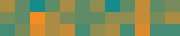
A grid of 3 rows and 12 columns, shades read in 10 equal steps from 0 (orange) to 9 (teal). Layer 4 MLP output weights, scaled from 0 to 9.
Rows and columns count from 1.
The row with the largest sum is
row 1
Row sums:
65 49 54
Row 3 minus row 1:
4 -1 -8 -3 -1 1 0 -6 1 -1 1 2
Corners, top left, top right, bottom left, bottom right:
3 5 7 7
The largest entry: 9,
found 2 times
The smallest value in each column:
3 5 0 3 2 6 4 3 4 1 5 3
